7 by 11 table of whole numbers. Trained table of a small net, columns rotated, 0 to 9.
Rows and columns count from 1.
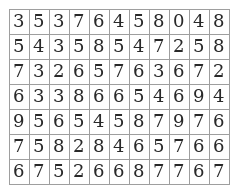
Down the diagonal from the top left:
3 4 2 8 4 4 8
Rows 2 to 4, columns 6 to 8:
5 4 7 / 7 6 3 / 6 5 4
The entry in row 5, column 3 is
6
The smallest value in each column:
3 3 2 2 4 4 4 3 0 4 2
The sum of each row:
53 56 54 60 71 64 67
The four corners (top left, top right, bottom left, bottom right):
3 8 6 7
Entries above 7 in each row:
2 2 0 2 3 2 1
